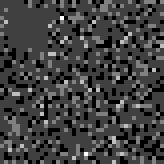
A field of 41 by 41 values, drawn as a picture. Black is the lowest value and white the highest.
The texture is fine-grained noise. No overall slope runs across the table. The top left is the smoothest part. An odd patch, calmer than its surroundings, sits in the top left.
